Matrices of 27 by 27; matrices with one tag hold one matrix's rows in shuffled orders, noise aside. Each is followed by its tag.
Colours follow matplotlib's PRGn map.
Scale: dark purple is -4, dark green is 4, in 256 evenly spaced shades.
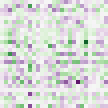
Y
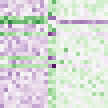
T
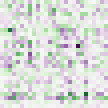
Y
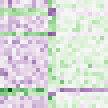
T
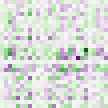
Y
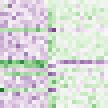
T
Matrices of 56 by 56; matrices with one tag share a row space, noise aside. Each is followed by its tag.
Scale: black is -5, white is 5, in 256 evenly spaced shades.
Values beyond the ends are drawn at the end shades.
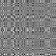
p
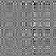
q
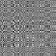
p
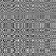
p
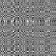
p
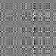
q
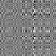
q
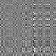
q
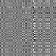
q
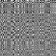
p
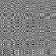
p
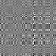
q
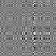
q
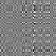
q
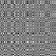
p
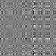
q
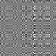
q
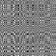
p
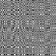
p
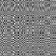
p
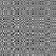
p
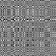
p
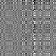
q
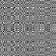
p
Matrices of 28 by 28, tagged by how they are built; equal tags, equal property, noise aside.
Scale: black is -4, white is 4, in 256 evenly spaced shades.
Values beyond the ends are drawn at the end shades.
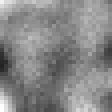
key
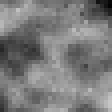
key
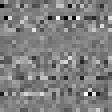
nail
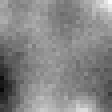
key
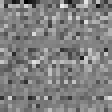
nail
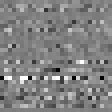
nail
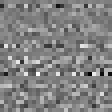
nail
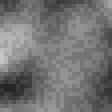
key
